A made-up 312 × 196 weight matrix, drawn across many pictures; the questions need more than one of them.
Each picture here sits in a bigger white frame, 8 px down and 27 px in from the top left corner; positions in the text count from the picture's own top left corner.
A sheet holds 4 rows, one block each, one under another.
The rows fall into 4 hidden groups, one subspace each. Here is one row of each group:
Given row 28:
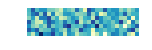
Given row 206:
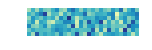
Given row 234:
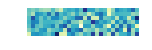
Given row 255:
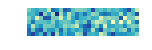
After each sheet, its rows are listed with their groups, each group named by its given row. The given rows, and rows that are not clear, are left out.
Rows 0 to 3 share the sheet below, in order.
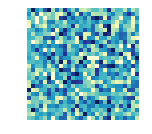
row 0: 234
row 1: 28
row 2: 28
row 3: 234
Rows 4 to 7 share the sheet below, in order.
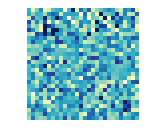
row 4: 234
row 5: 28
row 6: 206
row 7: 28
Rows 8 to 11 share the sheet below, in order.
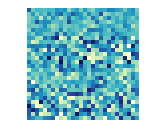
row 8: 28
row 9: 28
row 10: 234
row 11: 28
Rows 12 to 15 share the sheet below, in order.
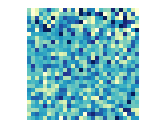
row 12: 28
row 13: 234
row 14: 234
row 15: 28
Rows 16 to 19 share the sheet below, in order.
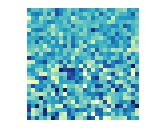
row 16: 28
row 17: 234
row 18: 28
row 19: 234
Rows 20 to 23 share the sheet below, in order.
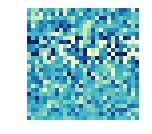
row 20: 255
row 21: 206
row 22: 234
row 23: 206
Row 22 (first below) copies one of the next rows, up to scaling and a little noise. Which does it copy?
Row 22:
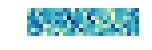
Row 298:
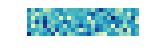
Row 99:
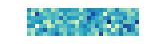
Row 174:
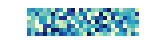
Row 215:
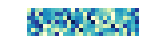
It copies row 215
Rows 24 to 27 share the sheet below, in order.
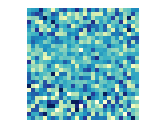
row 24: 28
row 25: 28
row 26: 28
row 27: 206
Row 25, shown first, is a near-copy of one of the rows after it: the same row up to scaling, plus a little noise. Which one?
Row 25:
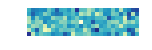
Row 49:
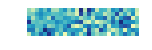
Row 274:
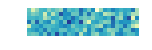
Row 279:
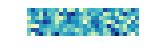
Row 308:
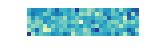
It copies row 308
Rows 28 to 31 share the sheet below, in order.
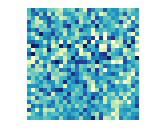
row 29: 255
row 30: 28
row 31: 234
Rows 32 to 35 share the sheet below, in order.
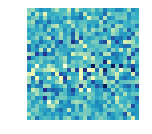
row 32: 206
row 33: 234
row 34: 255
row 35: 206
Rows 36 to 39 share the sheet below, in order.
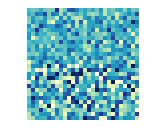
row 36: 206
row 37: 28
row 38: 206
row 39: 255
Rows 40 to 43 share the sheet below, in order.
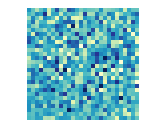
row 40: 206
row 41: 255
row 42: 255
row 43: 255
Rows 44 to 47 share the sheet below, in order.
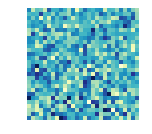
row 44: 28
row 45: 206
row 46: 255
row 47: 234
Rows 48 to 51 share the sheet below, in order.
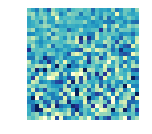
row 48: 234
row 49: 28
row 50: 206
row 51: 234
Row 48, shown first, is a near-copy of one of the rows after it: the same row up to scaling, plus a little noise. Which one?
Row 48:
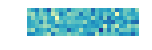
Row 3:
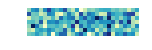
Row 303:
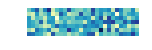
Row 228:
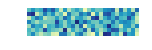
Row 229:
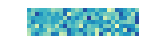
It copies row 303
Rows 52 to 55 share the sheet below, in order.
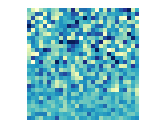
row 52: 255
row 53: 28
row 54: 255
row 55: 255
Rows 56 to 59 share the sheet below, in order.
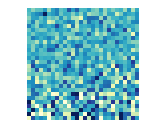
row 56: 206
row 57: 206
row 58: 234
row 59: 28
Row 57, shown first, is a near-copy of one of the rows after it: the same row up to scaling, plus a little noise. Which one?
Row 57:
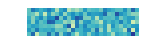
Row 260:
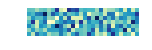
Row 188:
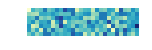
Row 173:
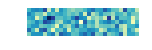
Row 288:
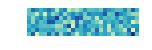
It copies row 288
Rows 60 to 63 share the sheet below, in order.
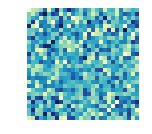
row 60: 206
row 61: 28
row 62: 28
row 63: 234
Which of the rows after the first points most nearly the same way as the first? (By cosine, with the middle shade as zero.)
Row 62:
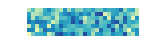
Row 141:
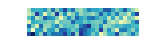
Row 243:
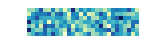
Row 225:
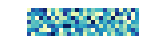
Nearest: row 243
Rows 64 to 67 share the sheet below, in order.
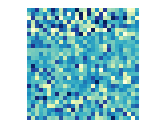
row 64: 255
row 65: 255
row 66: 28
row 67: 206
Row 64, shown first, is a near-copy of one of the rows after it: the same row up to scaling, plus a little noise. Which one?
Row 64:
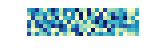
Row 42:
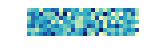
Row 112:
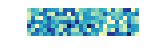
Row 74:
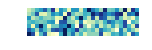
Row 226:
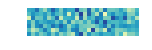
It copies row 226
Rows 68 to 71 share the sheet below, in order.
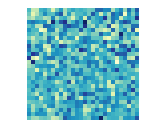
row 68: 255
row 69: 28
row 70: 206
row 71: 255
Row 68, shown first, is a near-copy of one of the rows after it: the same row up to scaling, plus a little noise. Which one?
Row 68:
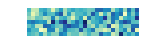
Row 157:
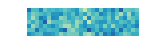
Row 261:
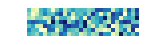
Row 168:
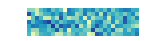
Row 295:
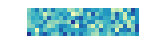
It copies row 261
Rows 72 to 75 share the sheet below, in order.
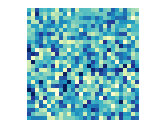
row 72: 234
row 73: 28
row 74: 255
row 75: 28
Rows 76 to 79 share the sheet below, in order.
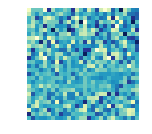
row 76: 206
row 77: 255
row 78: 255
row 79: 234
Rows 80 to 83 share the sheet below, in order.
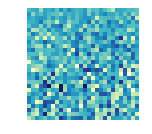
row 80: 28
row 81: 255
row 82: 28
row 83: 206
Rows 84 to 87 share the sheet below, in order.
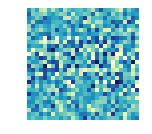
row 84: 234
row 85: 206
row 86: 206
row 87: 206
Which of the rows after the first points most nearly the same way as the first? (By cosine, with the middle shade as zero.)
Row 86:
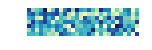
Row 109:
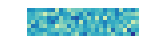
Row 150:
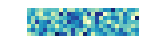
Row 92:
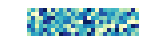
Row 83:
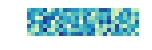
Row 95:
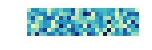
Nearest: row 83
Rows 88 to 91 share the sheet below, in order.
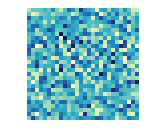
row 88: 28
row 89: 255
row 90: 255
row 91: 28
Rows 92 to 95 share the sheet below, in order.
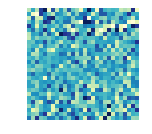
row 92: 206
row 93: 206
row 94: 28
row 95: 206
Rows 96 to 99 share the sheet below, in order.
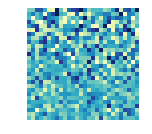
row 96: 28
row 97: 206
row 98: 234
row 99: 234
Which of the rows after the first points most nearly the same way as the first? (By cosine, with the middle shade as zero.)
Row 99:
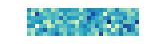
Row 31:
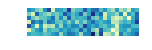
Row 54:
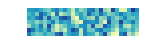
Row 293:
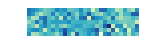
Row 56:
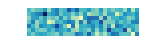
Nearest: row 31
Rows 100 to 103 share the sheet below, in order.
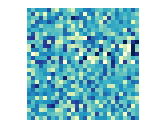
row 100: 206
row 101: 28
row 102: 255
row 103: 206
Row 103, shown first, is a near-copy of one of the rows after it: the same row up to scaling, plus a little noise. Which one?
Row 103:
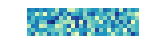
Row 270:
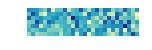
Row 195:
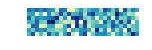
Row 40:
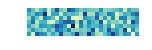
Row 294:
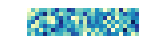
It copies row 195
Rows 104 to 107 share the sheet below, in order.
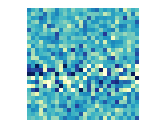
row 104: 255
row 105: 255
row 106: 255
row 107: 255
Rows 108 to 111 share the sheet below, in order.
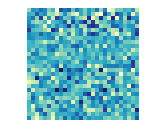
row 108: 28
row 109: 206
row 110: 28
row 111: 255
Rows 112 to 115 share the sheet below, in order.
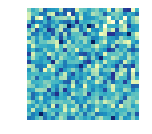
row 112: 255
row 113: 234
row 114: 28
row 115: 255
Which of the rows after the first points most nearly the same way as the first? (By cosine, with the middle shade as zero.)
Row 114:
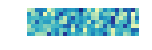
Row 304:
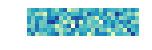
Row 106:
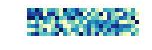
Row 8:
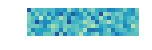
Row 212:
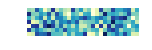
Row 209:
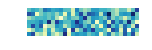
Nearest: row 304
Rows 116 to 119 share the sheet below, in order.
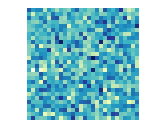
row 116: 255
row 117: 28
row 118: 234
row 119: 234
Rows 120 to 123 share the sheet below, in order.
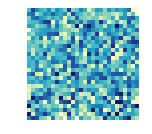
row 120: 255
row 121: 206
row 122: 255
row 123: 234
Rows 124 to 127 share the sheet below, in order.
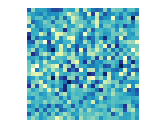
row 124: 28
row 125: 206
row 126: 255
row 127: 255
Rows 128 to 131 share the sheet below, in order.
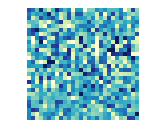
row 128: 255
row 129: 28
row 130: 234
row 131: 28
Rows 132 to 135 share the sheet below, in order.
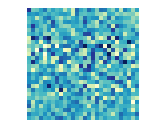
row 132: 206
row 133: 234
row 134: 28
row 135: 28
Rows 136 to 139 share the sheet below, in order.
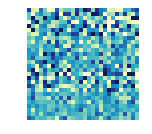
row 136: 234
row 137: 234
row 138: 234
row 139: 234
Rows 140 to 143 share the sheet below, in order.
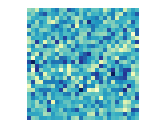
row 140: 206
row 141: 255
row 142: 234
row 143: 28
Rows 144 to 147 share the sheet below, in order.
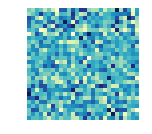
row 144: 255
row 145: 28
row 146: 255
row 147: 206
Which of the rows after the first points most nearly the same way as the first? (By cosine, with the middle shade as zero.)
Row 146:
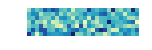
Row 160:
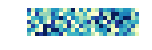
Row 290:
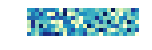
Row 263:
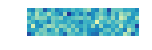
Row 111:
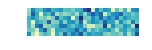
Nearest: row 290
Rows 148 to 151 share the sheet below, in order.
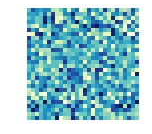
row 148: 28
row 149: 255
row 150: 28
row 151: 234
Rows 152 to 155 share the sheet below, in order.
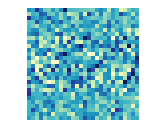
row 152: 255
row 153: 255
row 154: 234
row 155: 206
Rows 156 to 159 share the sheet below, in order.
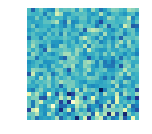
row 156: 28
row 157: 255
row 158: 255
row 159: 206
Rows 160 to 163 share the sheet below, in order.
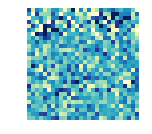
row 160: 234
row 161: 234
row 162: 28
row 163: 255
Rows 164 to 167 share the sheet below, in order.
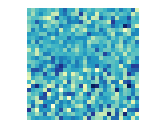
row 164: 28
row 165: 234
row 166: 28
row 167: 206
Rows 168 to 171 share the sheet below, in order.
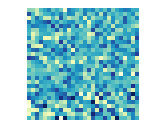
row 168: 255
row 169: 255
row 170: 28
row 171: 28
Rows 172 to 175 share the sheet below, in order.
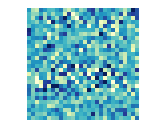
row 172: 255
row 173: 206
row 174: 234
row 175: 206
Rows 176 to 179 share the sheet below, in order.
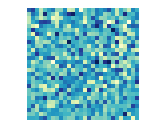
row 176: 28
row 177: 234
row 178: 255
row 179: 206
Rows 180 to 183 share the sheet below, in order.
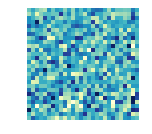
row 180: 234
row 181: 28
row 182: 206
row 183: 28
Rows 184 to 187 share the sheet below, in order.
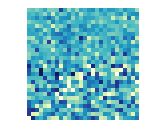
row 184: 255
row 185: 28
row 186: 255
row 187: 28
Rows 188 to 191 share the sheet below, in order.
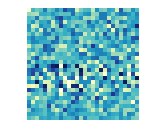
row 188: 206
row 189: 28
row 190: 255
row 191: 28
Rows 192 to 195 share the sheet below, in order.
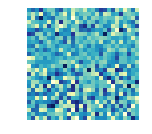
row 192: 255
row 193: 255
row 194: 206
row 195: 206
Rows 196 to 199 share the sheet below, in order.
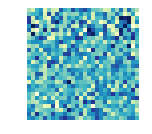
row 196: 28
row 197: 28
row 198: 206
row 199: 255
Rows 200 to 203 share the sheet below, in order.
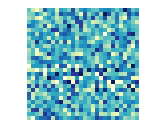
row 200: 255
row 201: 234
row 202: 206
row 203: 234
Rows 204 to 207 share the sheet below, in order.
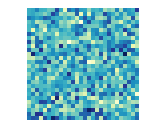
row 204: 28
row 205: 234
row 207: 255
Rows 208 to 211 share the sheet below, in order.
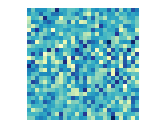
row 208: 28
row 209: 234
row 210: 206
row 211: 28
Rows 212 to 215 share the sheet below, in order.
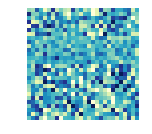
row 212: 234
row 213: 234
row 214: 234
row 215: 234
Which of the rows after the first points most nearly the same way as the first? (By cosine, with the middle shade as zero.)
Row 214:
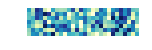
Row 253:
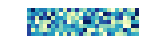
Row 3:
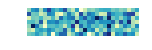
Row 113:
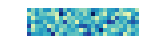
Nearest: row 253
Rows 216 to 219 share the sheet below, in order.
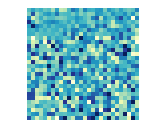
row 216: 28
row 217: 28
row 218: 206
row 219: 234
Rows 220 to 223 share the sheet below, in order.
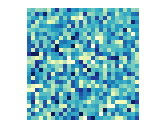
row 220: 206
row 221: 255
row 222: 255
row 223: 234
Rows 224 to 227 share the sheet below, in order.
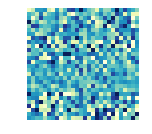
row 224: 28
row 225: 28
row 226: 255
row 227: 206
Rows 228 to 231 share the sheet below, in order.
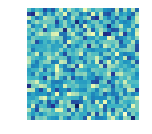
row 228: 234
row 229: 234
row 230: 28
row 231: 206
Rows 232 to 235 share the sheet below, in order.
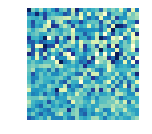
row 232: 206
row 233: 206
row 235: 255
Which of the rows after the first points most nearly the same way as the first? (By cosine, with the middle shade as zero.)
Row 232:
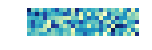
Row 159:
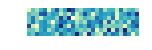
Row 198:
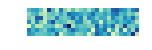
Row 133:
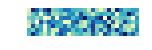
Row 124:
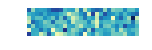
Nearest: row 124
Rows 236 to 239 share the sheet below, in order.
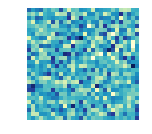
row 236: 255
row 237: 28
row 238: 255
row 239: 255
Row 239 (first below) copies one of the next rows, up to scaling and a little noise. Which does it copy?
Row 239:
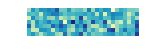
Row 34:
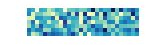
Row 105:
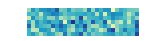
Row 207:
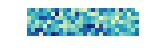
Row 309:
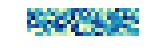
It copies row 105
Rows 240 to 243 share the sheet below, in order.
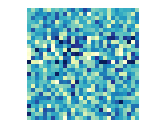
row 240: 234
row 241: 28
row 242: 206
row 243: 234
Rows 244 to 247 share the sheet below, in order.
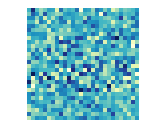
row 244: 28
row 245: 28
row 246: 255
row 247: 28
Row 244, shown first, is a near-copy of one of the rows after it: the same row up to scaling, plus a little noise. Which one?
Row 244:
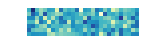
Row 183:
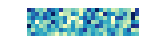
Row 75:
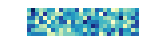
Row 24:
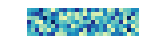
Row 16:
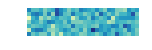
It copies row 75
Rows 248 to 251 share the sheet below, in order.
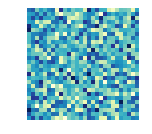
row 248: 28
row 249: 28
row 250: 234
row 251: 28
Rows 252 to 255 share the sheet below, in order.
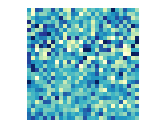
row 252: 234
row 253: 28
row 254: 28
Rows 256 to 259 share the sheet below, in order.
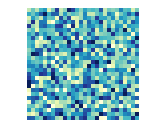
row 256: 206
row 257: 234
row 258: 28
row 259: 255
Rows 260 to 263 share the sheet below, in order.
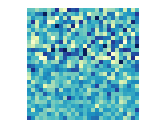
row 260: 206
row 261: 255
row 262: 28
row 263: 234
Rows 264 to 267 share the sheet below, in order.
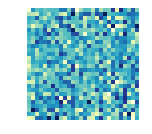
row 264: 206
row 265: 234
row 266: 206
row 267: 234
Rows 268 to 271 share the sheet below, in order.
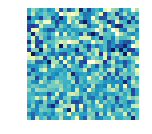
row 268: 28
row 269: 234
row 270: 206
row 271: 206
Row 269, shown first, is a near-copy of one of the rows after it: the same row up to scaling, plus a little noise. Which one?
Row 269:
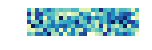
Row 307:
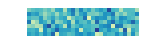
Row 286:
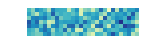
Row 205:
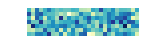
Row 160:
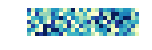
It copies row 205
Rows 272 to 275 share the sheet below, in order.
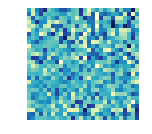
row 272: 28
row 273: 28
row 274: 28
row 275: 255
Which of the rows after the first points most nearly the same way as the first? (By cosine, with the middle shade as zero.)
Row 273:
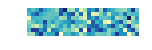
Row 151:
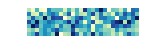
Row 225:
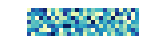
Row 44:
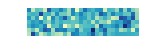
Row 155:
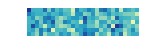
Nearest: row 225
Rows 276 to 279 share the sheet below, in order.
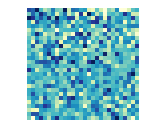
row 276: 255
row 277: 234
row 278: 234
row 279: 28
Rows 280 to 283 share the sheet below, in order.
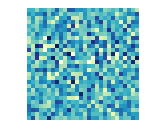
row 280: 206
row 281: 206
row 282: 206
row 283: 28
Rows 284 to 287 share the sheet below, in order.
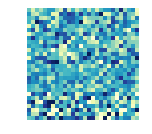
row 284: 28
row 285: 255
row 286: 234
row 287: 206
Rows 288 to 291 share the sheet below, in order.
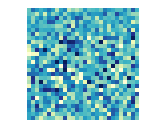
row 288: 206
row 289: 28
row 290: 255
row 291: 234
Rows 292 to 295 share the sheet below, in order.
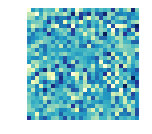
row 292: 206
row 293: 234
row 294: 206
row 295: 255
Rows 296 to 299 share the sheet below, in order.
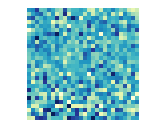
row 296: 255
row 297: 255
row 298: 234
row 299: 234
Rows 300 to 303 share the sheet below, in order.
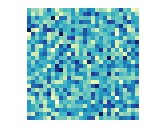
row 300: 28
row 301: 206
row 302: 28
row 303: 234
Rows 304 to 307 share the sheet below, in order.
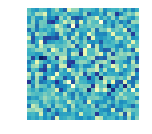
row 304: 206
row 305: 255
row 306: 206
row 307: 234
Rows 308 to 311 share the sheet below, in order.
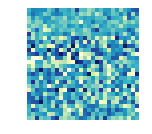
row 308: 28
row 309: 255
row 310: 234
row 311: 255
